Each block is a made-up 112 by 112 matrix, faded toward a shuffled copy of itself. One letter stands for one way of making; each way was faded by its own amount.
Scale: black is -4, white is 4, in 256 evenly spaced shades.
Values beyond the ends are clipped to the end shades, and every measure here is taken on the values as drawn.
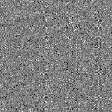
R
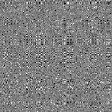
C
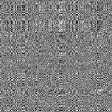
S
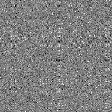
R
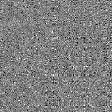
R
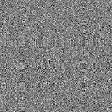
R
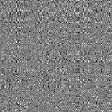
C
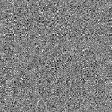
R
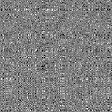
C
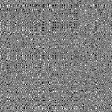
C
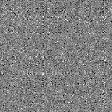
R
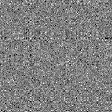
R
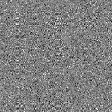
R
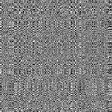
S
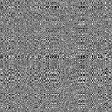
S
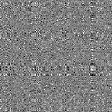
C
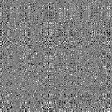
C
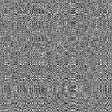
S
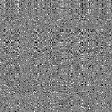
C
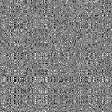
C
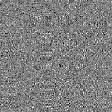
R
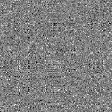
R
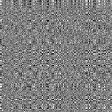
S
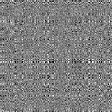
S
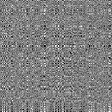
S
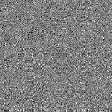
R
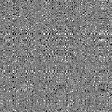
C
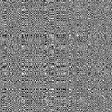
S
